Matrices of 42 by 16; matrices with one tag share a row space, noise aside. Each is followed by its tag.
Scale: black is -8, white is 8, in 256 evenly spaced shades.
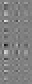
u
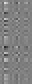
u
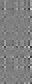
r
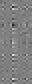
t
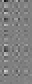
u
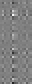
t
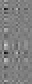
u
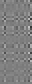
r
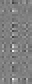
t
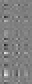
u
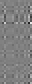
r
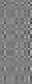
r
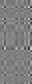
r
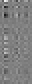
u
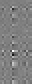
t
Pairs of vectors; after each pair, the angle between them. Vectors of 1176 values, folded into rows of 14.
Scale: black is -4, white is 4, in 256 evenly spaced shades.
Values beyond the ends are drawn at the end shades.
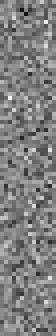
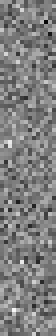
partly opposed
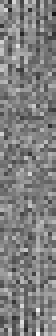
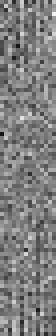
nearly opposite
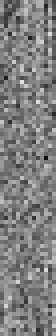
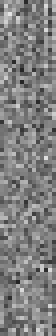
nearly opposite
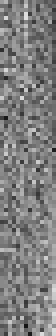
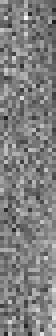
nearly parallel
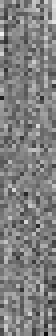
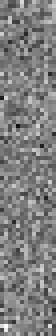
partly aligned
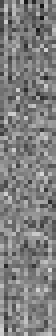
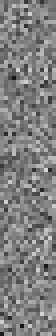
orthogonal
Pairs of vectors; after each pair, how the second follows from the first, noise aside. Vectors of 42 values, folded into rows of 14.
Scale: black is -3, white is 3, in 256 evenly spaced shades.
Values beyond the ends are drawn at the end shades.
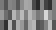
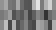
negated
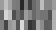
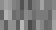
shrunk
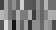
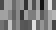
reversed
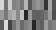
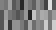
reversed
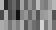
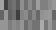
shrunk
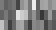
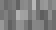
shrunk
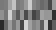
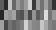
reversed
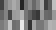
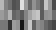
negated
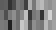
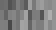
shrunk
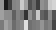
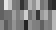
negated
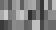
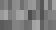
shrunk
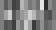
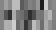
negated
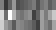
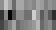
negated
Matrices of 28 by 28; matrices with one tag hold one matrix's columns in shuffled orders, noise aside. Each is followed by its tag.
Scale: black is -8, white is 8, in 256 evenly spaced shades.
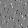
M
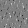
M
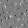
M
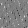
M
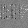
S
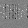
S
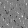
M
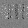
S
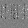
S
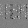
S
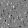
M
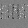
S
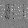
S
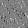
M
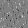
M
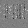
S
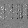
S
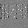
S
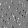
M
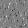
M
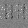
S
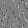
M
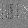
S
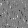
M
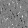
M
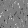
M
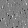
M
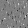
M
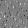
M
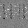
S
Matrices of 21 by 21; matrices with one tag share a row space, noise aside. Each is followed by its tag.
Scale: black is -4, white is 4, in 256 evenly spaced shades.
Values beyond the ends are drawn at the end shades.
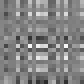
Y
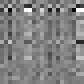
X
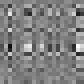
X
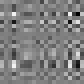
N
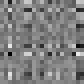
X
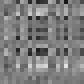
Y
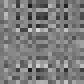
Y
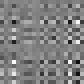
N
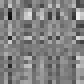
X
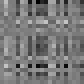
Y
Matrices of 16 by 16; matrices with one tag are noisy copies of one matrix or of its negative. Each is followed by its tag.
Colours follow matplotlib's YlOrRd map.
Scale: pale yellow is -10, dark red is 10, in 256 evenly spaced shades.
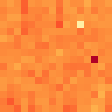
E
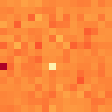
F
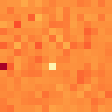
F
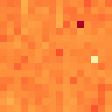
E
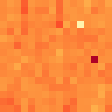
E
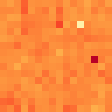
E
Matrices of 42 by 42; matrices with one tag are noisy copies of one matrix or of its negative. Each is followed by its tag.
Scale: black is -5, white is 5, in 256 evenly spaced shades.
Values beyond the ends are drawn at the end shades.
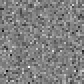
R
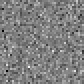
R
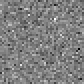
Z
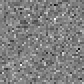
Z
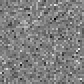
Z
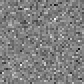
Z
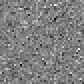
Z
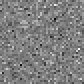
Z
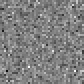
R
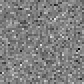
Z
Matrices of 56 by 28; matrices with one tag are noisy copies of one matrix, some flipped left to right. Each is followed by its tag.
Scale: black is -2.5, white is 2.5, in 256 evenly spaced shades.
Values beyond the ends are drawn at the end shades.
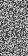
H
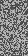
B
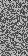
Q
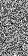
Q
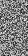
Q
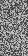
B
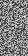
H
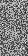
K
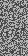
H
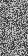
K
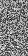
Q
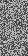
K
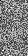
K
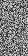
H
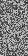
B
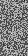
K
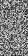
B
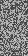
B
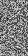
Q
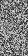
B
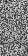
K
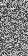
Q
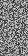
H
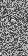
Q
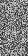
K
